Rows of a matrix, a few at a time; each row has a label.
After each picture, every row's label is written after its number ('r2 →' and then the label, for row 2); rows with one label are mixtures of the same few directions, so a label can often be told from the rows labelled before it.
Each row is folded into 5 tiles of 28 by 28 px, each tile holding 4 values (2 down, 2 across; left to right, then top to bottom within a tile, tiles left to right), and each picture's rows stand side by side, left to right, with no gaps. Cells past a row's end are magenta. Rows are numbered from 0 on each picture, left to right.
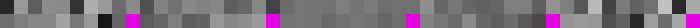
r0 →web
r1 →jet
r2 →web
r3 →jet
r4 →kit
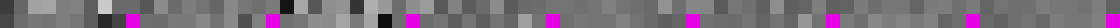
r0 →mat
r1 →web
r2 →web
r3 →web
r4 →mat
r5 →web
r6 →web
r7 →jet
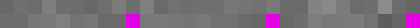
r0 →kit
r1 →jet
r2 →mat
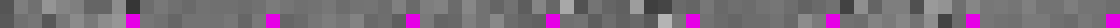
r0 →jet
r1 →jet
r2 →kit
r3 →kit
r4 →web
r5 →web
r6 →web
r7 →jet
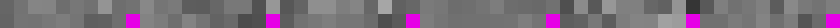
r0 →mat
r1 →jet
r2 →mat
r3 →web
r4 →jet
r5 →web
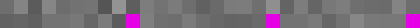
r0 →kit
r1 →jet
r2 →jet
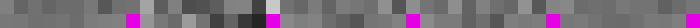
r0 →mat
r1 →jet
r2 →kit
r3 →kit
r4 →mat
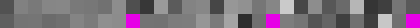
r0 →jet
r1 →web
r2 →web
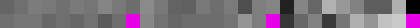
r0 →mat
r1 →mat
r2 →jet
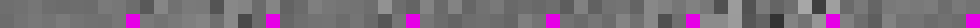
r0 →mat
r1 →web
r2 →mat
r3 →web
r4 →web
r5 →kit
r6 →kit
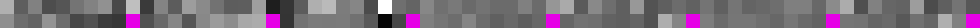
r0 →jet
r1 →jet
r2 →mat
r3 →jet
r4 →web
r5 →jet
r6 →web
